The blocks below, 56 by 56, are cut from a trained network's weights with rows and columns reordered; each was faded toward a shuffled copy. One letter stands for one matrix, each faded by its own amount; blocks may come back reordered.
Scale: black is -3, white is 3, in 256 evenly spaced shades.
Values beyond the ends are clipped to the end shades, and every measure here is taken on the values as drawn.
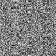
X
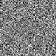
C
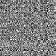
C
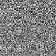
C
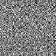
C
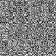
C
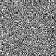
C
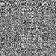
C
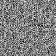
X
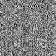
X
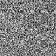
X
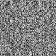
X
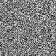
X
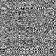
C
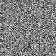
X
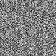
X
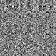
X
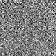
C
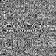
C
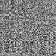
X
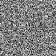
X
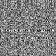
X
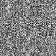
X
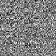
C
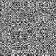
C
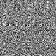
C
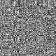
C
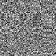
C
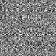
C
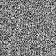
X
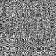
C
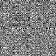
C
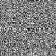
C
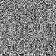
X
